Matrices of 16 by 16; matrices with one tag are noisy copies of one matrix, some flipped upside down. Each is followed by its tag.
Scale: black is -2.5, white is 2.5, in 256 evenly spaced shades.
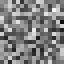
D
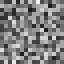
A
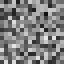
A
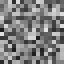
D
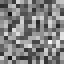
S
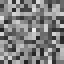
D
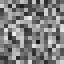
S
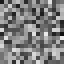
D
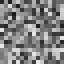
D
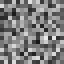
A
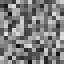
S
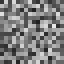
A
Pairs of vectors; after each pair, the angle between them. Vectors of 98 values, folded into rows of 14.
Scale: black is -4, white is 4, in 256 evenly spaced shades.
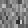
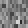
nearly opposite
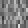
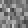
orthogonal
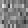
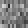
nearly parallel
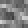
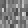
orthogonal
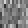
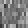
nearly parallel
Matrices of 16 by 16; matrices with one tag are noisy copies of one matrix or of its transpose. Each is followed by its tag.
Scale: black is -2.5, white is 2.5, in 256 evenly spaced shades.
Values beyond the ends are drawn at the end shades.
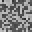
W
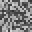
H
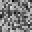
H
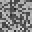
H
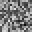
H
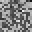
H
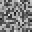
W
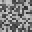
W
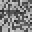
H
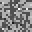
H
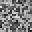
W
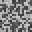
W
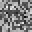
H
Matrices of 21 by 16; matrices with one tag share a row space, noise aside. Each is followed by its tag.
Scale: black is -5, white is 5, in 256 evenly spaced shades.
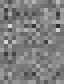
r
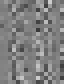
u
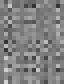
r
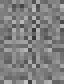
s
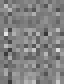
r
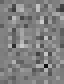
u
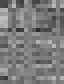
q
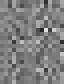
u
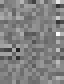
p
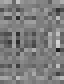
p
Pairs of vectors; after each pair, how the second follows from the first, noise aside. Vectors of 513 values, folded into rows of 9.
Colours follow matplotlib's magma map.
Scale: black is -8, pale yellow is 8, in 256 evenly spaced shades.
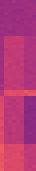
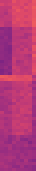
reversed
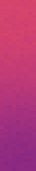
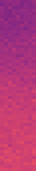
reversed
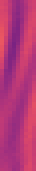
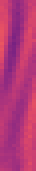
copied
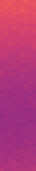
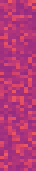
shuffled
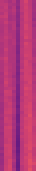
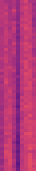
copied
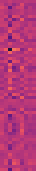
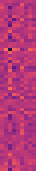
copied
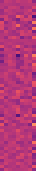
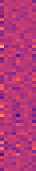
reversed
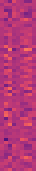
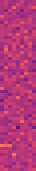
shuffled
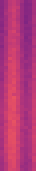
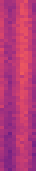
reversed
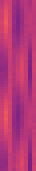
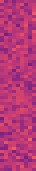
shuffled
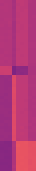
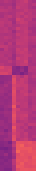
copied
